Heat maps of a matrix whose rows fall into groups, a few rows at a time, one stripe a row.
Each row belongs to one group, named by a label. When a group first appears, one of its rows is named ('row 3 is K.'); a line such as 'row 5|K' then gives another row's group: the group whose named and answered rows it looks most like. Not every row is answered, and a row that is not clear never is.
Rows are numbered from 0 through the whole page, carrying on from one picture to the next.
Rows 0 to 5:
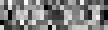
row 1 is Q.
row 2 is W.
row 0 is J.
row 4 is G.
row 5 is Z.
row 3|W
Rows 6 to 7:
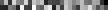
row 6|W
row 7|G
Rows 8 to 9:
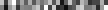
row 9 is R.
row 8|J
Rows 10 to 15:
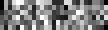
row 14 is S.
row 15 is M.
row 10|W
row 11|Z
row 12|R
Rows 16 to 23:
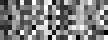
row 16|G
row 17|R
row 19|Z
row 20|S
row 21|Z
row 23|Z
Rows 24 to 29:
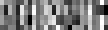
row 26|M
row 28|G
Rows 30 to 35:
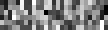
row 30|G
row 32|W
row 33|W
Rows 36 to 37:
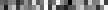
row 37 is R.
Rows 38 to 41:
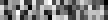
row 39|M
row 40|Q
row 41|Q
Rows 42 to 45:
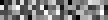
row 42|G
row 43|J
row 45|G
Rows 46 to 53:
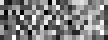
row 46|Z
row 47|S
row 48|Q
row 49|G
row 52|G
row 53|W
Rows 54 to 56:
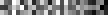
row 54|J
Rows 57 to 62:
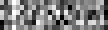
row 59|J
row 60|J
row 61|R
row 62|W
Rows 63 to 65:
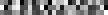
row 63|Q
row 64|J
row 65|Z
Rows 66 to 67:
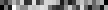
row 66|S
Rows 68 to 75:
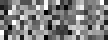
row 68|S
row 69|R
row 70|Q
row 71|R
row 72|Q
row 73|Z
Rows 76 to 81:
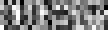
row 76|Q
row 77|J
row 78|Z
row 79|Q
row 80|Q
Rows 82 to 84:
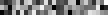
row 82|Z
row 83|W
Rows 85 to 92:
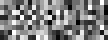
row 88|G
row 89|J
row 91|W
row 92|R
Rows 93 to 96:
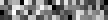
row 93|J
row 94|W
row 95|R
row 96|S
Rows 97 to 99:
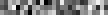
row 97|Q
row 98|R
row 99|G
